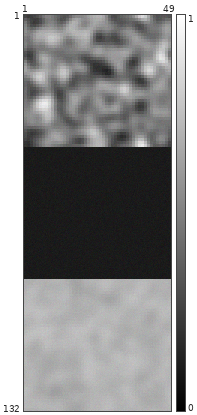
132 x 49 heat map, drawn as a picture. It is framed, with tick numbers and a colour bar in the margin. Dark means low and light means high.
It is made of 3 by 1 panels. Panel 1,1: middling, blotchy, strong in contrast. Panel 2,1: very low, flat. Panel 3,1: high, blotchy, faint in contrast.
